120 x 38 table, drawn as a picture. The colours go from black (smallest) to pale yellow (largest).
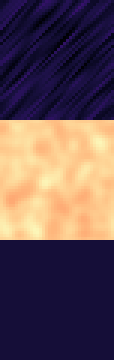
The table splits into 3 rows of 1 panel. Panel 1,1: very low, slanting up to the right, faint in contrast. Panel 2,1: very high, blotchy, faint in contrast. Panel 3,1: very low, flat.
